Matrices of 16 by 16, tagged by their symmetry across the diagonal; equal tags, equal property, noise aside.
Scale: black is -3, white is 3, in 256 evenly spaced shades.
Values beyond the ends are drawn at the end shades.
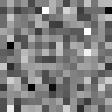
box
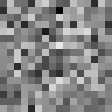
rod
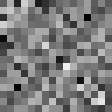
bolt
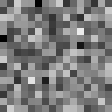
bolt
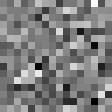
rod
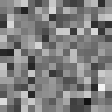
box
